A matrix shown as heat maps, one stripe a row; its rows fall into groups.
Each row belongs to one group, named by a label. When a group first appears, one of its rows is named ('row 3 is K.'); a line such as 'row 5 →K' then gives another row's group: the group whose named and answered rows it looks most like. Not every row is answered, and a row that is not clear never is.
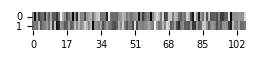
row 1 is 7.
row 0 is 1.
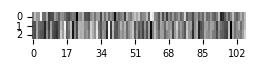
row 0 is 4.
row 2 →1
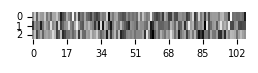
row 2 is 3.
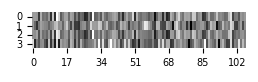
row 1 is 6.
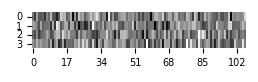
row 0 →1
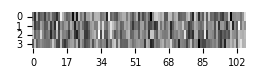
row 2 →4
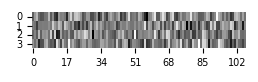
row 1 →6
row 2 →7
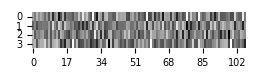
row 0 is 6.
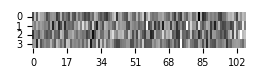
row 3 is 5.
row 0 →3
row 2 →3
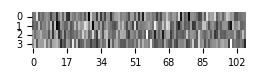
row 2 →6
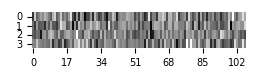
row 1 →1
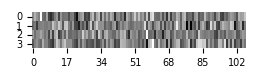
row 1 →6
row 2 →6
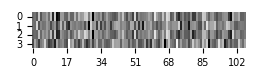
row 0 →7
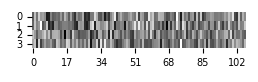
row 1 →4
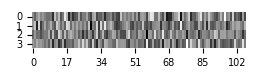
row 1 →5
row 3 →6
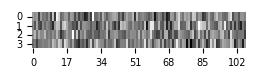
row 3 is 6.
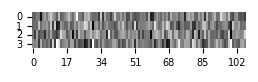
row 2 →1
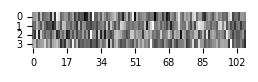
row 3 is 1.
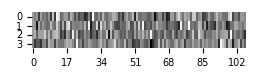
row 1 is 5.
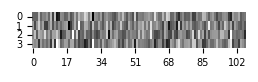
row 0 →7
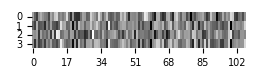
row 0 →6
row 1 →1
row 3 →1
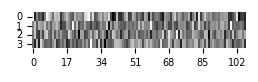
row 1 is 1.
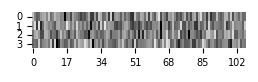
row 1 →5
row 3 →7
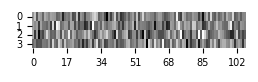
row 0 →3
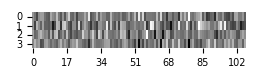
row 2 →6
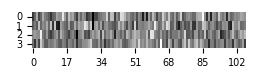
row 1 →7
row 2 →4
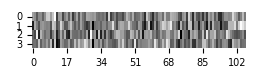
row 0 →3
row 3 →7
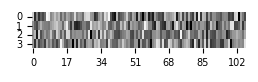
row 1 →6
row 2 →5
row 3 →1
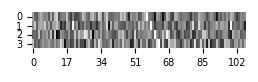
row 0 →6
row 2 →7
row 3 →1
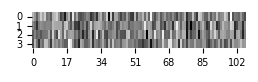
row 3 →3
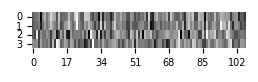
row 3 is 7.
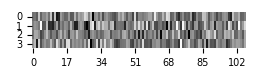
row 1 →4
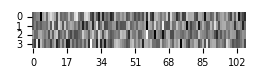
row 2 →6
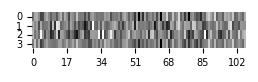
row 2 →4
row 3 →5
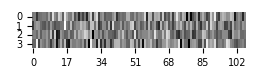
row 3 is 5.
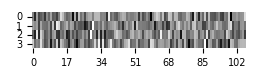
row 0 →1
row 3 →4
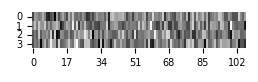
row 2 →7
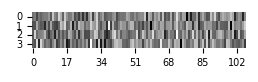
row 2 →3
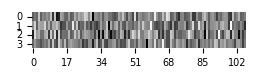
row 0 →7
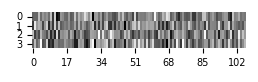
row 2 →4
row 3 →4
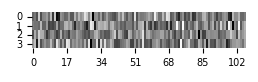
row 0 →7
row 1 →4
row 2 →3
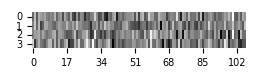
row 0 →3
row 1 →5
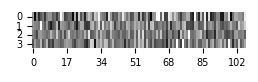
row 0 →1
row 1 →4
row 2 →5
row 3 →4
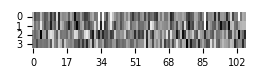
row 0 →4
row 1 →4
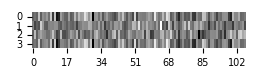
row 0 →7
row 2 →3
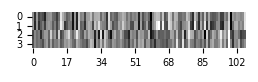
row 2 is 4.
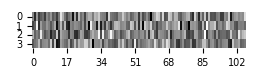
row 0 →1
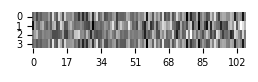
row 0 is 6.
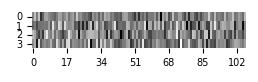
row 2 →3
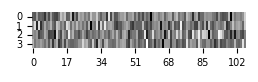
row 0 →1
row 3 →6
